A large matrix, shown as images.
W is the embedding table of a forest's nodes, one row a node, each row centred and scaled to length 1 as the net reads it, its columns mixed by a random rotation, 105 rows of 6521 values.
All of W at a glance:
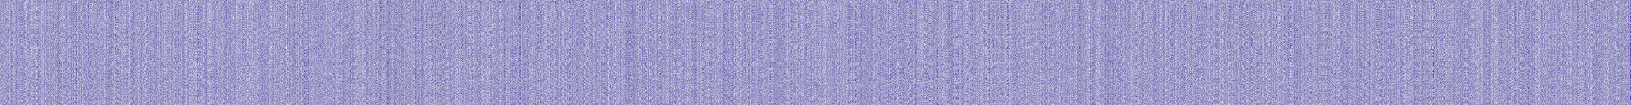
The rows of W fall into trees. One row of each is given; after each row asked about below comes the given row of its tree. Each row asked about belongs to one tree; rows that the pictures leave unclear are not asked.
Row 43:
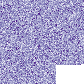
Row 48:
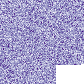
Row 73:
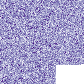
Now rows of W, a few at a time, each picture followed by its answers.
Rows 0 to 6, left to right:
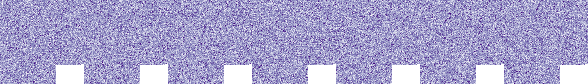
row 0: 43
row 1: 73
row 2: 73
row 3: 48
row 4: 73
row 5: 48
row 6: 48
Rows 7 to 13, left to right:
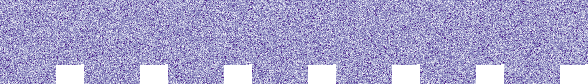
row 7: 48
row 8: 73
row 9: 48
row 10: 48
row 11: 43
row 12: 48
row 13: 43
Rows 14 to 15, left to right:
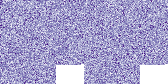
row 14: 48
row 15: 43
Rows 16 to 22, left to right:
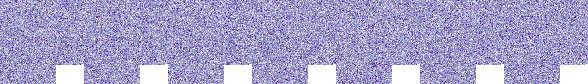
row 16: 48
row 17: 48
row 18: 48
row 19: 48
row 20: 73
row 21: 48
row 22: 73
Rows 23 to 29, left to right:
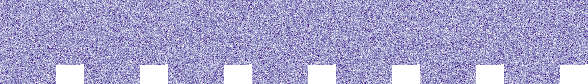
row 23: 43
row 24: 48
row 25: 48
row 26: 43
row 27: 48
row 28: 73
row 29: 48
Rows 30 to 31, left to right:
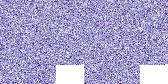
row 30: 73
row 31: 43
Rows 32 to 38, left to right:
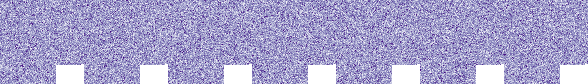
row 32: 43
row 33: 43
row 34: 48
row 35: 48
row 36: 73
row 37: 73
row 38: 43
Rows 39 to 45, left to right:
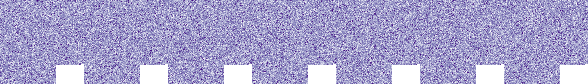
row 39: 48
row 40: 43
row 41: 48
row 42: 48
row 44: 43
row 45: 43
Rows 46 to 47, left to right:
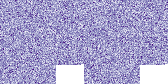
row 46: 48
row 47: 48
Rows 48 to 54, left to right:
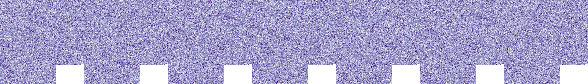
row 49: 73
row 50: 73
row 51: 48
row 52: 73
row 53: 73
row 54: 48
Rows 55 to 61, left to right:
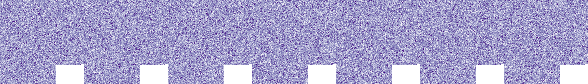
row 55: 43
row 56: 73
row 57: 43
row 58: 48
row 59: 43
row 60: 48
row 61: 43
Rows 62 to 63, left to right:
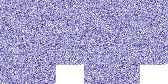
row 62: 73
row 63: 73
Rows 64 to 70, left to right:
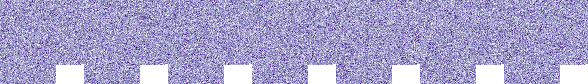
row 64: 73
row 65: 73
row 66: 43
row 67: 43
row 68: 48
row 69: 48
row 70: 73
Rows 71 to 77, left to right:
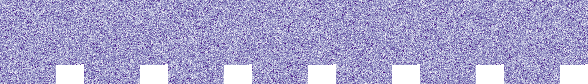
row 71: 73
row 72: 48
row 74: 73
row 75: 43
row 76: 73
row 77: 73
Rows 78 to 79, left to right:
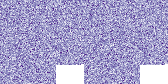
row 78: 43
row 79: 43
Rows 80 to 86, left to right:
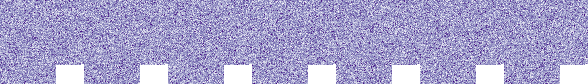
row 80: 48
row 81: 73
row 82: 43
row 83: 48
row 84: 73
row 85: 43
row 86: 73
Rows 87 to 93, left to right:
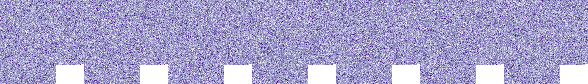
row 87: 73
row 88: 73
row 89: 43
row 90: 48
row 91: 43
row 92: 73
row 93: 48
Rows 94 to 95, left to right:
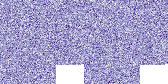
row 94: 43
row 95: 48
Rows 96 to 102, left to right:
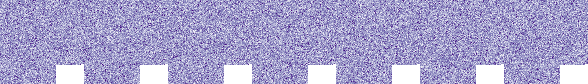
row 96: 43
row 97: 73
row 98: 73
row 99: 73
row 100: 43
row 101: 43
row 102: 48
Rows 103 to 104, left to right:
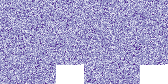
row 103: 73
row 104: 73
